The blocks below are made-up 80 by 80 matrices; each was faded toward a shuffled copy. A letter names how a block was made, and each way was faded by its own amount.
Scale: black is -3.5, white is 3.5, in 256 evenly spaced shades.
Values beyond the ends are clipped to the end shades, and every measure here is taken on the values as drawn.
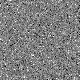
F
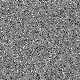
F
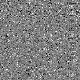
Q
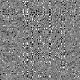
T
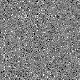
Q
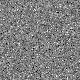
F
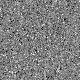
F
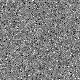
F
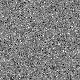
F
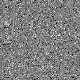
Q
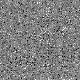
Q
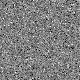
F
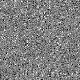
Q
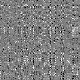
T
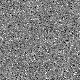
F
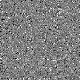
Q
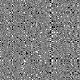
T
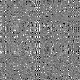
T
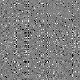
T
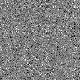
Q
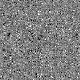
Q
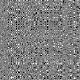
T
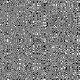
T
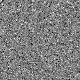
F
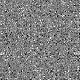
Q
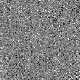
Q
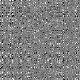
T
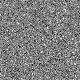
F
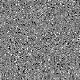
Q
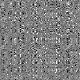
T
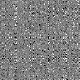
T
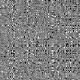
T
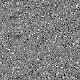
Q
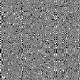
T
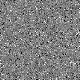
Q
